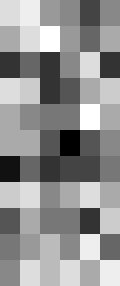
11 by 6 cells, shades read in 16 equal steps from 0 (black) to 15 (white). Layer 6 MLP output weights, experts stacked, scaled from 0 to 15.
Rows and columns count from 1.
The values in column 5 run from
3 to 15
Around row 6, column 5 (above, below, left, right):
15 4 0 8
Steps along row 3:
up down up up down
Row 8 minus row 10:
5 4 -3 2 -1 4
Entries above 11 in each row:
2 2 1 3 1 0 0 3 1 1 3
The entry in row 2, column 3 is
15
